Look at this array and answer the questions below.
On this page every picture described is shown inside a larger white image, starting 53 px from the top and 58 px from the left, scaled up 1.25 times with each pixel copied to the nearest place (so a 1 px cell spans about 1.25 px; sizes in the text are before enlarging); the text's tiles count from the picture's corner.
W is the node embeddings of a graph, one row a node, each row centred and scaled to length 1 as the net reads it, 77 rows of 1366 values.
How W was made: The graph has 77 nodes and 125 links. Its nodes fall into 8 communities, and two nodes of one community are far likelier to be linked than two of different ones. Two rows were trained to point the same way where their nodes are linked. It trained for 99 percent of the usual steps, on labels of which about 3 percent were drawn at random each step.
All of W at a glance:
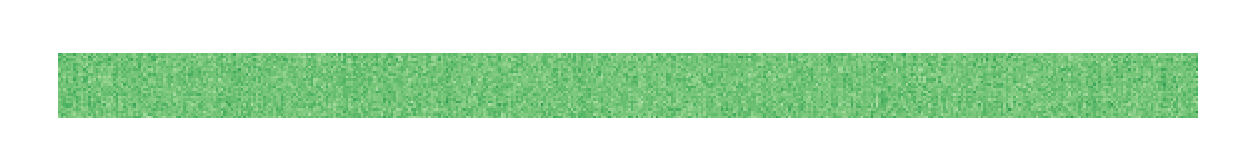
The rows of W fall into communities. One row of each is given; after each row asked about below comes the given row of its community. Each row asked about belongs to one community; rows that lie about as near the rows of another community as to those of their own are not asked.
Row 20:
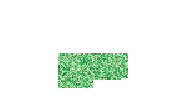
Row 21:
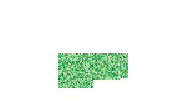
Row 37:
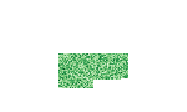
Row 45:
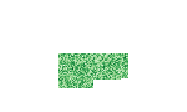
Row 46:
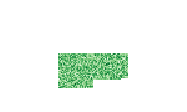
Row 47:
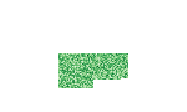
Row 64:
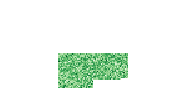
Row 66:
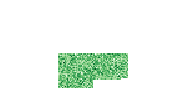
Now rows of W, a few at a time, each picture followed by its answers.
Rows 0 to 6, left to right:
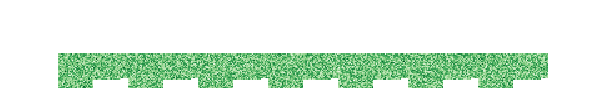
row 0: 45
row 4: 47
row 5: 47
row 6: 64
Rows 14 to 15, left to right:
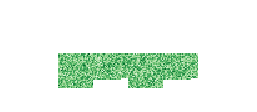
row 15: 66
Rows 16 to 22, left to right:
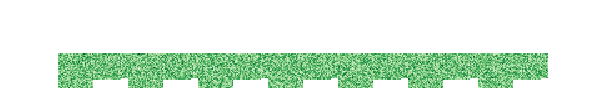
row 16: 21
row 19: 20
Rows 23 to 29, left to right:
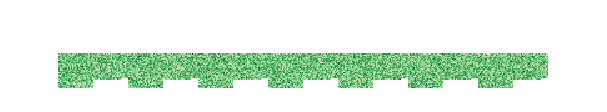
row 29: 66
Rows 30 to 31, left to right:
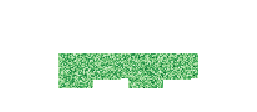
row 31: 20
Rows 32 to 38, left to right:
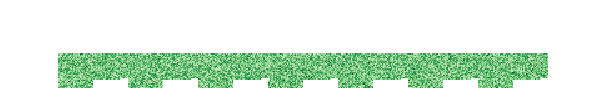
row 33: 21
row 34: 20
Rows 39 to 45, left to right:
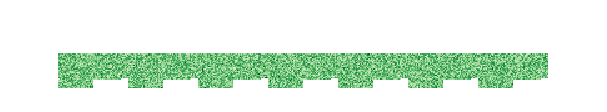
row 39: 46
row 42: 47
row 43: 64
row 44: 20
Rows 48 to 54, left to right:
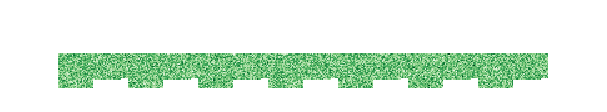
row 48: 64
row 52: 45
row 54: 20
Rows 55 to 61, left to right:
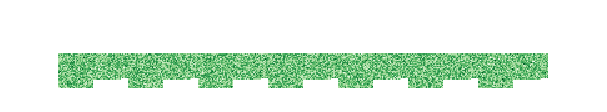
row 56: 64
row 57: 45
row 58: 45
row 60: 45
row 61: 64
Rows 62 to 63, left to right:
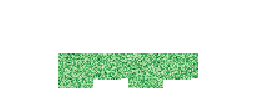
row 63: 37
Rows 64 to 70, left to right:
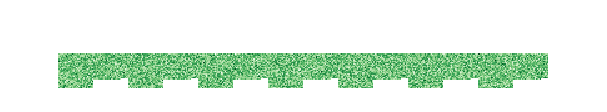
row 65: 45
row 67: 37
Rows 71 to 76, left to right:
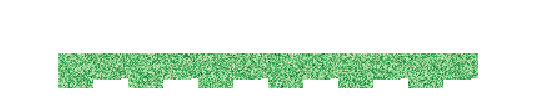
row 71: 47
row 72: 47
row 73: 64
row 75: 66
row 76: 20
